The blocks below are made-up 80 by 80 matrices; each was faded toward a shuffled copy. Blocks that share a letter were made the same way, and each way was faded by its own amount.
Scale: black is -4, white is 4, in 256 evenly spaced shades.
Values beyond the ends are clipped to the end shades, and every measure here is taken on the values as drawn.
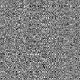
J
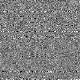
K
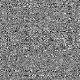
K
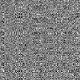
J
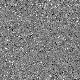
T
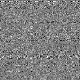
K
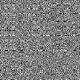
K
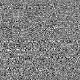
K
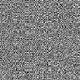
J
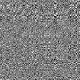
J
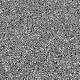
T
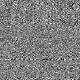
K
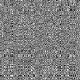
J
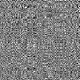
J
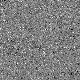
T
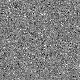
T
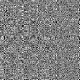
J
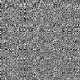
J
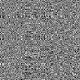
J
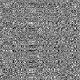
J
